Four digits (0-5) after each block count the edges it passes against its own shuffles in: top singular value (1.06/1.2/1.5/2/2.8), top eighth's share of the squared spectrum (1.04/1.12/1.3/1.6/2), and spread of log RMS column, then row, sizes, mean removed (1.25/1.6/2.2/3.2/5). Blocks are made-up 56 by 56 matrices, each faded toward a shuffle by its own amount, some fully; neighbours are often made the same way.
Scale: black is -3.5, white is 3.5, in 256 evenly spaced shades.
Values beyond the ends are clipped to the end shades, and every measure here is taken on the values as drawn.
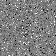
0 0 0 0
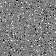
0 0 0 0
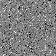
1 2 1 0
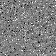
0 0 0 0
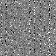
2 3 3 0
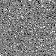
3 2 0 1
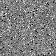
2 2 0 0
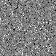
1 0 0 0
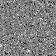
1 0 0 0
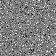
1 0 0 0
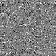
3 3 1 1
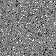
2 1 0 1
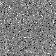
3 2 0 1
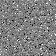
0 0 0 0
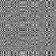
5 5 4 4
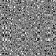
4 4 2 2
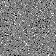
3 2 0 0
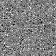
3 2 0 0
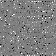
3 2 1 1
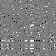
4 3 1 1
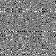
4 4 1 3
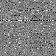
4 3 0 2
